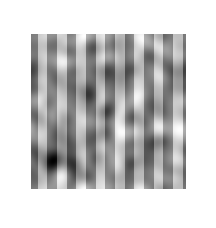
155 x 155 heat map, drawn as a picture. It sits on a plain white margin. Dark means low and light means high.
Upright stripes repeat 8 times across the table. There is no overall slope. The ninth with the lowest average is the bottom left. There are no lone odd cells.
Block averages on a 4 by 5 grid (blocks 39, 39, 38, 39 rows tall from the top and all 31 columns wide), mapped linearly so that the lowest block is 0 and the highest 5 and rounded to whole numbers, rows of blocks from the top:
3 4 3 3 4 | 3 1 2 3 3 | 2 2 4 2 5 | 0 1 5 1 4
